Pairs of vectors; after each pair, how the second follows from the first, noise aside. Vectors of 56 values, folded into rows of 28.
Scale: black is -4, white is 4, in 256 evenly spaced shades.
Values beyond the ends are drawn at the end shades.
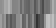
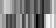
scaled up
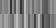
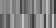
shuffled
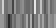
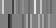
partly zeroed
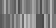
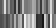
scaled up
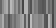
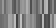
shuffled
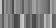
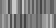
shuffled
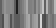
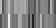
shuffled
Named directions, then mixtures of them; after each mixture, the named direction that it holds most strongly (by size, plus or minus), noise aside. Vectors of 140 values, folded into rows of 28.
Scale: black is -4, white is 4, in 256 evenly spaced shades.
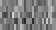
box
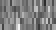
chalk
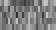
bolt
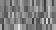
chalk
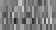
box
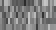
bolt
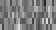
chalk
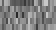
bolt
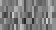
box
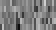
chalk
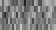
bolt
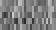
box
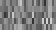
box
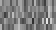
box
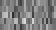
box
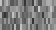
box
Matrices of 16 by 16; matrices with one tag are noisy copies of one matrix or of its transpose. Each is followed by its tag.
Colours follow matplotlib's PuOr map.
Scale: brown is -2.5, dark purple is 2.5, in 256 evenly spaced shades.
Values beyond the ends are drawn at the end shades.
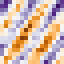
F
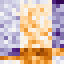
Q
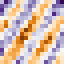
F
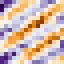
F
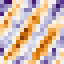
F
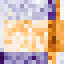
Q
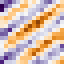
F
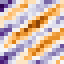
F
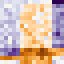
Q
